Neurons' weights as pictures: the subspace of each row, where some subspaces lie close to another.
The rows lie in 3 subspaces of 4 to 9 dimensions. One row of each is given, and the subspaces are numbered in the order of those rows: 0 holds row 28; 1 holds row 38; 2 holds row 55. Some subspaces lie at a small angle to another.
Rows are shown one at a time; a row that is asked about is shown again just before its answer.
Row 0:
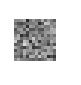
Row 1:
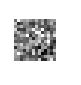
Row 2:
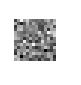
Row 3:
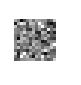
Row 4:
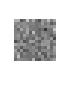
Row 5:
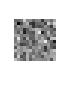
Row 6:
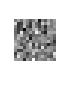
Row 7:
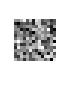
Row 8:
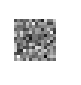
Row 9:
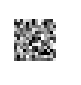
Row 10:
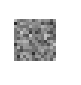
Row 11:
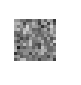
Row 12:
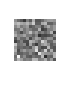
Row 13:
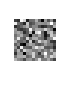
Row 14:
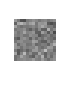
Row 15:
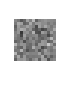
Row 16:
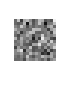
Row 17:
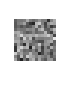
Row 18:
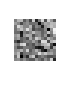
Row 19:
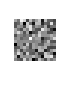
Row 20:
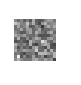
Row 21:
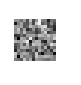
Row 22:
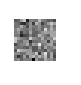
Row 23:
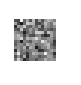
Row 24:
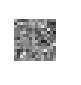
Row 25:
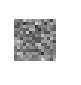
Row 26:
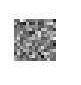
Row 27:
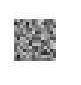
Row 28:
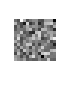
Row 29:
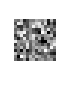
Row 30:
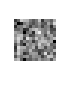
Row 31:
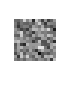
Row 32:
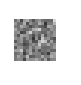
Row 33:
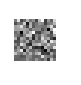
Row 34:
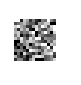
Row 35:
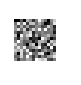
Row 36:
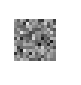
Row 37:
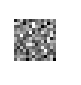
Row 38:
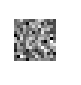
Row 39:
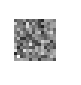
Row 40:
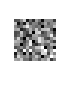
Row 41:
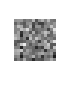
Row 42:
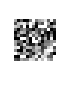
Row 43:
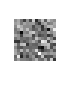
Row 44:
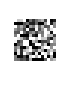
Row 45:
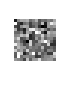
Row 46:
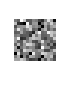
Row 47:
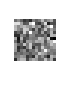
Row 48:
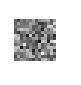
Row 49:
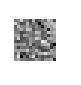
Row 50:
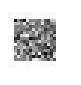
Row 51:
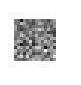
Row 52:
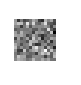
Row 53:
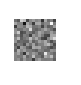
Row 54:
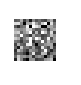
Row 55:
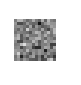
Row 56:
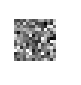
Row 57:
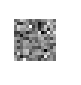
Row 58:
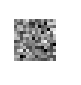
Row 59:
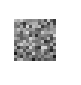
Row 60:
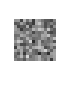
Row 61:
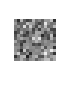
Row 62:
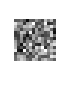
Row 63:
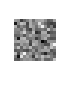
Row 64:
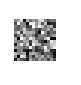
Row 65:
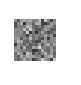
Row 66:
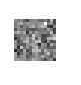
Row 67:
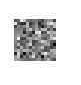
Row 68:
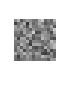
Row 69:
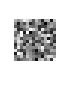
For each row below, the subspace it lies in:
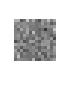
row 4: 2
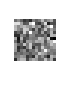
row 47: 1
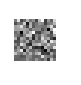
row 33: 0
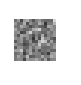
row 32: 0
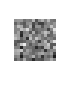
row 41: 2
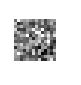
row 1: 2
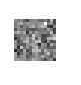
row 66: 2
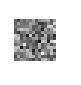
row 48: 2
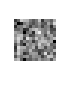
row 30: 1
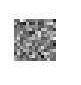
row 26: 0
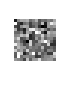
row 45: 2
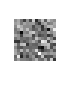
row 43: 0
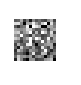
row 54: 1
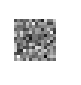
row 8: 1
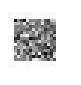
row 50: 2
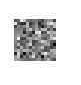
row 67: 0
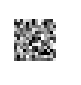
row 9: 0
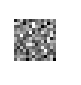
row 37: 1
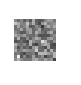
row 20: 0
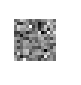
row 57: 1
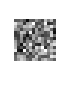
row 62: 1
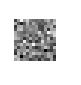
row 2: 1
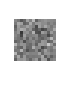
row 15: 2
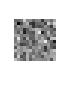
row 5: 1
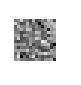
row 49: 0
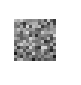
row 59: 1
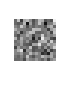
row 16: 0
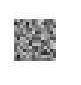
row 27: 0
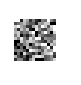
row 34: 2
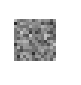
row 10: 2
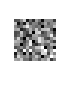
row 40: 1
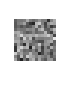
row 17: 1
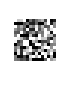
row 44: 2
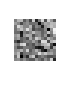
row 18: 0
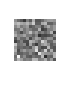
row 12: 0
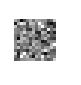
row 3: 0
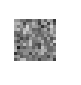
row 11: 1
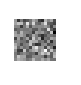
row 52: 0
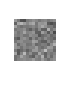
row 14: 0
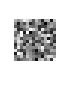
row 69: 2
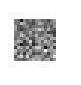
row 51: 1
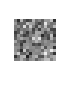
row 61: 1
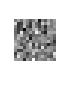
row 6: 2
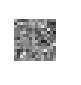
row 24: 0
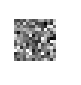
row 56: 2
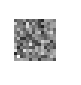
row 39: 1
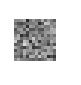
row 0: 2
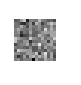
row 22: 2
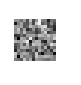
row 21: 2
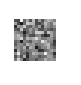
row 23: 1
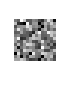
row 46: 1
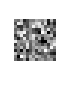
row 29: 1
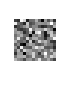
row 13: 2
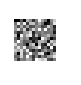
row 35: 2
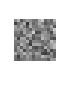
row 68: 0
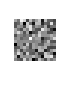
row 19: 2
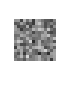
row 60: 1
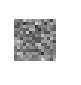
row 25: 2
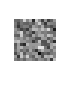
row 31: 0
